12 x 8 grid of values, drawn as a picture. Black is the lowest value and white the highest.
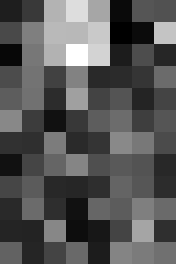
Mirror symmetry: none. Stripes: none. Ninth with the highest average: top middle. Calmest part: middle right. Odd patch: higher, in the top middle.
